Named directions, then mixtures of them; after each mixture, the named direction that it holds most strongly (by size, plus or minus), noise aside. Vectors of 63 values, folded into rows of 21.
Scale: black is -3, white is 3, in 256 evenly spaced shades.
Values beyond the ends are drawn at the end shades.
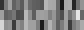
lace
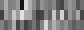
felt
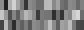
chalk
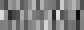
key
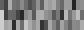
lace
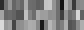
lace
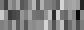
key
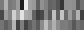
felt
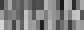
lace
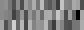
key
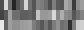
chalk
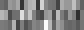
key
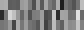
key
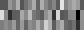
key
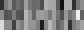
lace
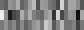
key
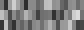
chalk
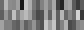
felt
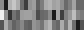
chalk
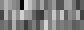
felt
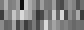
felt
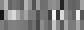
key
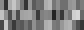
chalk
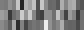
key
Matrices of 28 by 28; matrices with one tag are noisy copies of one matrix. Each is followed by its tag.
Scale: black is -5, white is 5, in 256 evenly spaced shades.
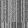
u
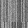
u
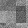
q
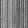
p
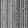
p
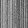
p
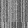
u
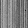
p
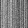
p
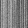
p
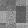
q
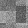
q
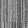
u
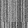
u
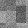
q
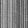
p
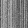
p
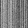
p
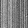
p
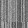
u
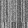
u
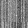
u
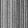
p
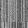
u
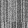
u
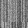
u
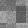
q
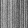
p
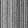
p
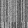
u
